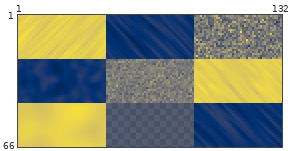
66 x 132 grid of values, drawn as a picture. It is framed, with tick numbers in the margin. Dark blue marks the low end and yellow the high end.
The table splits into 3 rows of 3 panels. Panel 1,1: very high, slanting up to the right, faint in contrast. Panel 1,2: very low, slanting down to the right, faint in contrast. Panel 1,3: middling, fine-grained, strong in contrast. Panel 2,1: very low, blotchy, faint in contrast. Panel 2,2: middling, fine-grained. Panel 2,3: very high, slanting down to the right, faint in contrast. Panel 3,1: very high, smooth, faint in contrast. Panel 3,2: low, checkered, faint in contrast. Panel 3,3: very low, slanting down to the right, faint in contrast.
